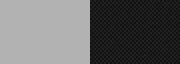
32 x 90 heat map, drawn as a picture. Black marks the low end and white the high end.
The table splits into one row of 2 panels. Panel 1,1: high, flat. Panel 1,2: very low, checkered, faint in contrast.
